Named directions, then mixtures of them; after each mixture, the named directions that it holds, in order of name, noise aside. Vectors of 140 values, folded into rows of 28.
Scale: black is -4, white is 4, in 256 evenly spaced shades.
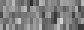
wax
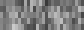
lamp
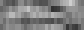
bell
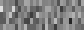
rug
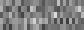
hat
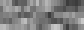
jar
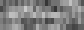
bell, lamp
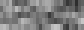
jar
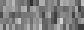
wax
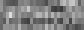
bell, rug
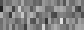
hat, rug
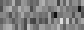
hat, wax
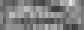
bell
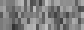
lamp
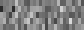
rug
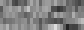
bell, jar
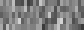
lamp, wax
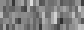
wax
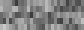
jar, rug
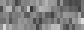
hat, jar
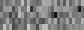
hat, lamp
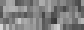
jar, wax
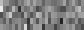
hat, rug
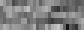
bell, jar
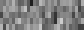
wax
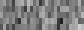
lamp, wax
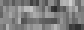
bell, wax
